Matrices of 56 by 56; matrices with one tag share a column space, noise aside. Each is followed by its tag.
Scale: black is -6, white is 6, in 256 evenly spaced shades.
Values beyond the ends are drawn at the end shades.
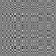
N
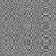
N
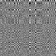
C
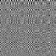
C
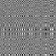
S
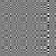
N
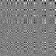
C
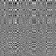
C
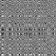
S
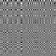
C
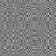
N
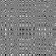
S
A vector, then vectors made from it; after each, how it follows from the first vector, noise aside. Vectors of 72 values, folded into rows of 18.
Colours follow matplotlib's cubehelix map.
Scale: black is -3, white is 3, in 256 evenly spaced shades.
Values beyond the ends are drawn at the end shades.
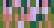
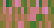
shrunk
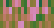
shrunk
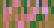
shrunk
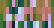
reversed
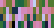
reversed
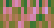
shrunk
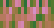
shrunk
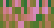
shrunk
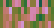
shrunk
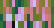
reversed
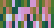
reversed
